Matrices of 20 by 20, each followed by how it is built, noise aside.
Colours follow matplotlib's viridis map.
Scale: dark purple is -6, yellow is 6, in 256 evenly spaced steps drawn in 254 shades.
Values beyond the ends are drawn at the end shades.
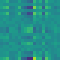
low rank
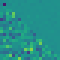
lower triangular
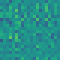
low rank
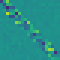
banded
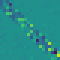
banded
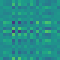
low rank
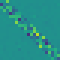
banded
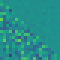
lower triangular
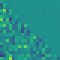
lower triangular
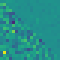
lower triangular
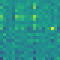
low rank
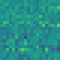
low rank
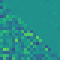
lower triangular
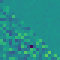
lower triangular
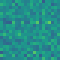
low rank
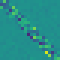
banded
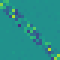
banded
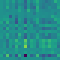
low rank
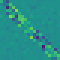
banded
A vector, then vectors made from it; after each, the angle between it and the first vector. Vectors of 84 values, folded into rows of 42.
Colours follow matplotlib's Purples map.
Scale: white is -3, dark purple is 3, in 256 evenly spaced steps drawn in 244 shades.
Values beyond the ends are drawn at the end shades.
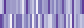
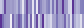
nearly parallel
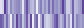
nearly parallel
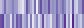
nearly parallel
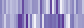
orthogonal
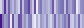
partly aligned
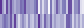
partly opposed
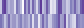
partly aligned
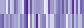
partly aligned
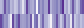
nearly parallel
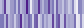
partly aligned
